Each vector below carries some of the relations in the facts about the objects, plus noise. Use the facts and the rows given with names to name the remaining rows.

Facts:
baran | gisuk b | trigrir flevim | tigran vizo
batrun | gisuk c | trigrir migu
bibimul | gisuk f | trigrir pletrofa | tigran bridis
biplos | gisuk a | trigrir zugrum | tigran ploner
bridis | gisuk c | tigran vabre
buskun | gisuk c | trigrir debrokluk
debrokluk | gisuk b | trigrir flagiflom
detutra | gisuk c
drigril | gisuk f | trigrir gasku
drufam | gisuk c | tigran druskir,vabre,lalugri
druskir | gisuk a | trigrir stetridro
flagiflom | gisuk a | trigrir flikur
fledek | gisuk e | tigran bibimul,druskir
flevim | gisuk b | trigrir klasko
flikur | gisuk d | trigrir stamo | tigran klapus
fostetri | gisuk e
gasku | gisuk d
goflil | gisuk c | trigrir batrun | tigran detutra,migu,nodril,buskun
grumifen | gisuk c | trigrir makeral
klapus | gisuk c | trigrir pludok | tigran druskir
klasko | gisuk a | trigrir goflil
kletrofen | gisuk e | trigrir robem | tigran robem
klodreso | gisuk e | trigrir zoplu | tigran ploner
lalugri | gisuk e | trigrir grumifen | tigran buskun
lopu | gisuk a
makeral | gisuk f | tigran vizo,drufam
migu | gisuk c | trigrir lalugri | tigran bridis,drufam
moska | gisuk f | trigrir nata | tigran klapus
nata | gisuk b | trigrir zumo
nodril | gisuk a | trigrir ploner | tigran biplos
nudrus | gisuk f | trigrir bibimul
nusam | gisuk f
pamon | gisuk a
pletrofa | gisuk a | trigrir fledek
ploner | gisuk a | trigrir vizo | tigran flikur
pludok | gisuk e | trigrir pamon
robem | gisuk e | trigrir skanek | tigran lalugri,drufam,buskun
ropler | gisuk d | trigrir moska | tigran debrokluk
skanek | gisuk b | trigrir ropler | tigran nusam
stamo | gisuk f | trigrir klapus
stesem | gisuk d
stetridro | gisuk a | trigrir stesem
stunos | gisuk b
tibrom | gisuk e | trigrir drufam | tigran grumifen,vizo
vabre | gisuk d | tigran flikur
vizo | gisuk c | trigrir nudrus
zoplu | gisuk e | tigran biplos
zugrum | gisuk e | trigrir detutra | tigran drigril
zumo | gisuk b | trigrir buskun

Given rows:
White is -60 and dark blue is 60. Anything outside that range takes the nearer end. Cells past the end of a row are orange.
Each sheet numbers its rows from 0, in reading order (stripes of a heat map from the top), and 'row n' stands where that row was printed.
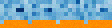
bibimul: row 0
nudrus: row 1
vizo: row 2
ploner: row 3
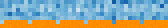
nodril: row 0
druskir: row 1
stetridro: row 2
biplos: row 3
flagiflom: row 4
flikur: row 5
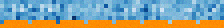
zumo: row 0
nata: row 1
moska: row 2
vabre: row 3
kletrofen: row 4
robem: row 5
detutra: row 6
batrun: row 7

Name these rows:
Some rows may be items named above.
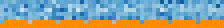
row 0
baran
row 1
grumifen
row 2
nata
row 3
buskun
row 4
buskun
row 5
stunos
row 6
flagiflom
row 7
flikur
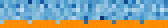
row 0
klasko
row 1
pamon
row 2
klasko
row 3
moska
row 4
pludok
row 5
debrokluk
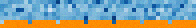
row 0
fledek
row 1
debrokluk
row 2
pamon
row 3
stamo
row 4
stamo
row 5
lalugri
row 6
makeral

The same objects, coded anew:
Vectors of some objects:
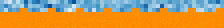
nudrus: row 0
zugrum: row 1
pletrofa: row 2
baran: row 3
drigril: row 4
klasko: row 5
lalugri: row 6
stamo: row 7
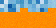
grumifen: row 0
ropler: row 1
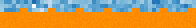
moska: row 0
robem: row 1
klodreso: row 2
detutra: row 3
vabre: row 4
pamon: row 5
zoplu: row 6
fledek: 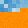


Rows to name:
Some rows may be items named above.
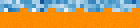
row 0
vizo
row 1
klapus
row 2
skanek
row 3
moska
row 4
stamo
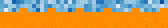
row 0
klapus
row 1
batrun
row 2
ropler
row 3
pamon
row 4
kletrofen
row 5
flikur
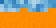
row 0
zumo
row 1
makeral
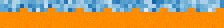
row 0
goflil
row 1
flevim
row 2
ropler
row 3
migu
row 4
nata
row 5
klapus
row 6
migu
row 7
bibimul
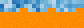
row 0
pludok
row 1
migu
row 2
stunos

